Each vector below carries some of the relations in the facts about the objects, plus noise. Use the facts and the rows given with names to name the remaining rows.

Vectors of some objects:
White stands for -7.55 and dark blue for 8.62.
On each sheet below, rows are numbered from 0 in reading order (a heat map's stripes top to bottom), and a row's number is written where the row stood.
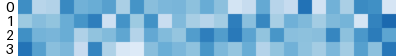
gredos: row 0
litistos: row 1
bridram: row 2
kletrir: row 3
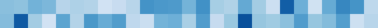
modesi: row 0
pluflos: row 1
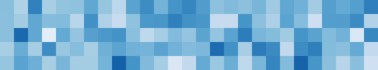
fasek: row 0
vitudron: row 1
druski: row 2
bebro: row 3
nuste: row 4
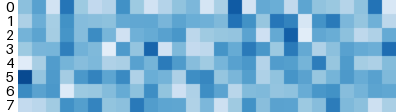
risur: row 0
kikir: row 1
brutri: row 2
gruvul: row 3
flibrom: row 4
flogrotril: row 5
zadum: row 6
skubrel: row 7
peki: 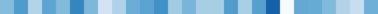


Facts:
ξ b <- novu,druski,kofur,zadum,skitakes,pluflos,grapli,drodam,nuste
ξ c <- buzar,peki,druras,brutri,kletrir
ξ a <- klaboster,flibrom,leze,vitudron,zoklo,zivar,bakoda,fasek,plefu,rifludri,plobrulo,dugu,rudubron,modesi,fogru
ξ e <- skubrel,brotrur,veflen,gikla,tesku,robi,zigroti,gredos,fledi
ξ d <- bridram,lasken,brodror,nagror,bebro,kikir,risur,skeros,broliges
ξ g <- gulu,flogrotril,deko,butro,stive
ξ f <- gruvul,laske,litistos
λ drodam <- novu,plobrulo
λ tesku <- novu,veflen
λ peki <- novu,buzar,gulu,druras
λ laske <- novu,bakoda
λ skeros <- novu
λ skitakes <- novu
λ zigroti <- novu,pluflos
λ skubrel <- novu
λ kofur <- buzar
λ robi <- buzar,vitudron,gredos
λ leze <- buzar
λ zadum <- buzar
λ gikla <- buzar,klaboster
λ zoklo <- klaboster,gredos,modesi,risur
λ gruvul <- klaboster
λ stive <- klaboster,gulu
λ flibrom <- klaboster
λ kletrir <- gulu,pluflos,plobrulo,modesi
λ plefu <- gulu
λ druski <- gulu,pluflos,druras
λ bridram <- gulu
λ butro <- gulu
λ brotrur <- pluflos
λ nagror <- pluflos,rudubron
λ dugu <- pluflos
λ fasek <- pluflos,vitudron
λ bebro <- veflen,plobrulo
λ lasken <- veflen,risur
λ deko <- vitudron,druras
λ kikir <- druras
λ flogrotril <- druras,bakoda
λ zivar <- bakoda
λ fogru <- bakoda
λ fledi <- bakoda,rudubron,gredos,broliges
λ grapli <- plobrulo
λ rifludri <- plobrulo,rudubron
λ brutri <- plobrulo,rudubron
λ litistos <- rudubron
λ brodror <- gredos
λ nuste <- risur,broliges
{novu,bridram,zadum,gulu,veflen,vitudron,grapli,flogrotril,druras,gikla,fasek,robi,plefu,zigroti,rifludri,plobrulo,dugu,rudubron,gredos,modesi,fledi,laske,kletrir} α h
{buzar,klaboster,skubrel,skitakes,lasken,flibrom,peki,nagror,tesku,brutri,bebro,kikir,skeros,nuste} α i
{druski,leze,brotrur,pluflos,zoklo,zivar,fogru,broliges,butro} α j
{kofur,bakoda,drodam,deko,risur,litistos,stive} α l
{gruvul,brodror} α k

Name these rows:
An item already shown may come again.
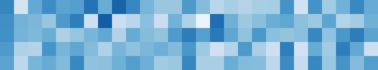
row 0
fledi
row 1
stive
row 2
bridram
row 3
veflen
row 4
gikla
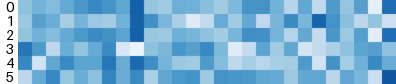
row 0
brotrur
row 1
nuste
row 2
brotrur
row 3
druras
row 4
fledi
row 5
leze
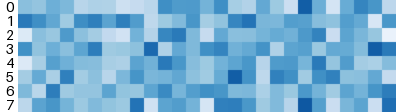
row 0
modesi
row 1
butro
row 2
klaboster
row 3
laske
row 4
flibrom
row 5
lasken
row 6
rifludri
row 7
zoklo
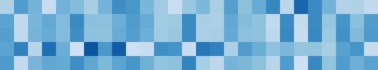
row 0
skitakes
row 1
gikla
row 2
gikla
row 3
broliges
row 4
robi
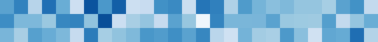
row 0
broliges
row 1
deko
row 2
rudubron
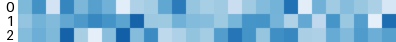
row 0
buzar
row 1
brotrur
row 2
brodror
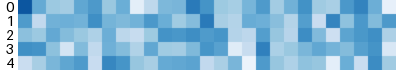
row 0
gulu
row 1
zigroti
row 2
plobrulo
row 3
novu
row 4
bakoda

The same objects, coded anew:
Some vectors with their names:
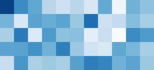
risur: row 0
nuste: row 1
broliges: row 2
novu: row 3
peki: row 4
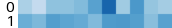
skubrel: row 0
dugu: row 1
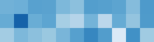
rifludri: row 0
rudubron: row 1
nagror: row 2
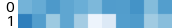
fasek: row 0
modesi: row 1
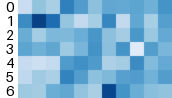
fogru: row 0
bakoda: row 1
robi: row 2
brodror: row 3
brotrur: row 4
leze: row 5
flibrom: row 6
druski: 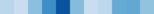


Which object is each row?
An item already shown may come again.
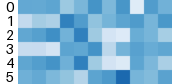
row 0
brodror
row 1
leze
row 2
novu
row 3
butro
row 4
novu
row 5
gruvul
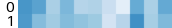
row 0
gredos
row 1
veflen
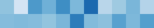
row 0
skitakes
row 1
flogrotril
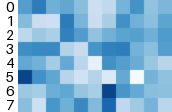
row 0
plobrulo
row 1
zoklo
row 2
leze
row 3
litistos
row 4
klaboster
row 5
risur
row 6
flibrom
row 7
skitakes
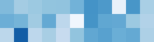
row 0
lasken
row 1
klaboster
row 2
buzar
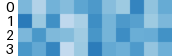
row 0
zigroti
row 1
stive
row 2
laske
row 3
deko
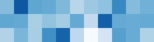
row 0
vitudron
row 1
kletrir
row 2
pluflos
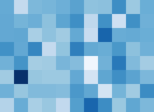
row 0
gikla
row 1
bridram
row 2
kletrir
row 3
deko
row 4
gulu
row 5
druras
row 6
fledi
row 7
brutri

